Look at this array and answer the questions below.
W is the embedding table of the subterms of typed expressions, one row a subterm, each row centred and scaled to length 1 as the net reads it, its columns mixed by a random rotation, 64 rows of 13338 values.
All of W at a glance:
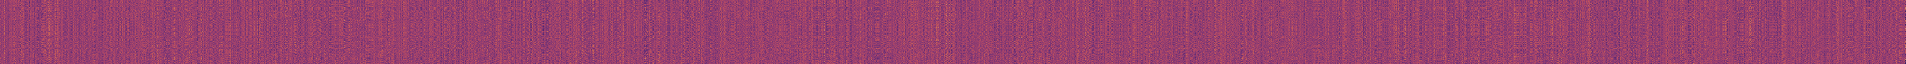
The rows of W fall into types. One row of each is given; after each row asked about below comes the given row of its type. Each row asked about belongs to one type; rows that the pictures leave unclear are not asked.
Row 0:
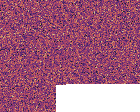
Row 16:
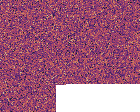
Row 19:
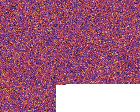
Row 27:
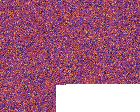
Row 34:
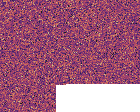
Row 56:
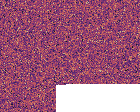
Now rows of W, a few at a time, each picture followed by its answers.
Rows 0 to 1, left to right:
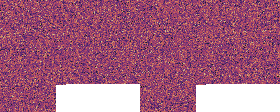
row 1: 27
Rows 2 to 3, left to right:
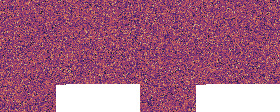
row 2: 27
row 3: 16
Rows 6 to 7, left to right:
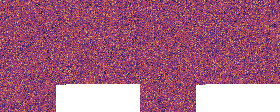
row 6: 27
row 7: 56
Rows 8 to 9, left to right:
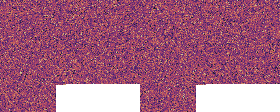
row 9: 56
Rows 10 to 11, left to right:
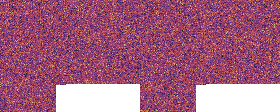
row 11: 27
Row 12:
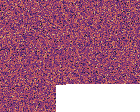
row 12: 0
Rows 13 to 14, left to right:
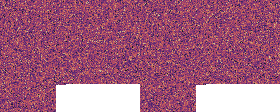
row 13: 56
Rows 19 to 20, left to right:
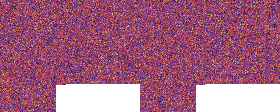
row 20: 56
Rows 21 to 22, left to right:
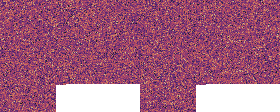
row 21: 34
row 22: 56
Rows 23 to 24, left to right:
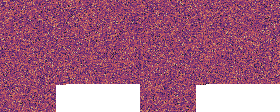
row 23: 34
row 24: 27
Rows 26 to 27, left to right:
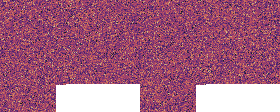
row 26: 34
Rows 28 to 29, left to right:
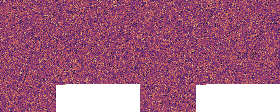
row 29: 34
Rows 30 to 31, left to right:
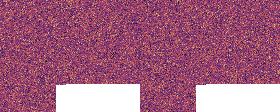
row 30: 34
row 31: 16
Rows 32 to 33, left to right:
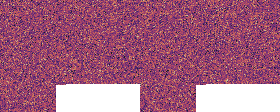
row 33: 34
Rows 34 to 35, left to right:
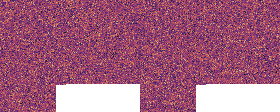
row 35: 56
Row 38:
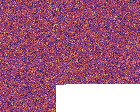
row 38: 16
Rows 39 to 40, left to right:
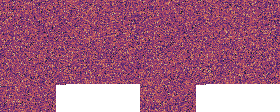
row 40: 27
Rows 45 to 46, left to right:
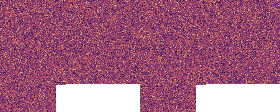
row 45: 56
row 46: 0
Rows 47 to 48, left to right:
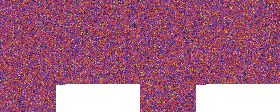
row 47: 56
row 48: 27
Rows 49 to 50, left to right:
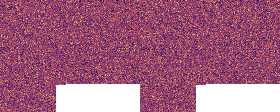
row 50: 0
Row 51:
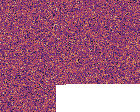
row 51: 16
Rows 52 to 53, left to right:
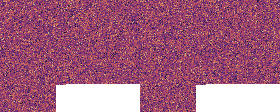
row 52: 34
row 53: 0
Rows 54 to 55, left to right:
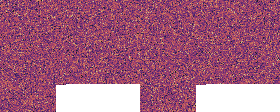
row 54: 16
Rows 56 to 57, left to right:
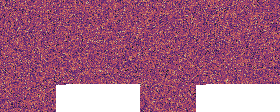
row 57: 34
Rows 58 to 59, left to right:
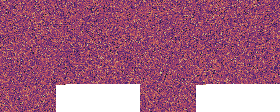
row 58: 19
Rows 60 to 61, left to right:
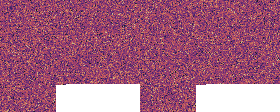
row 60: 19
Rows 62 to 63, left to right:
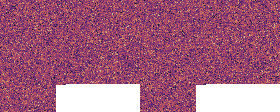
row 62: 19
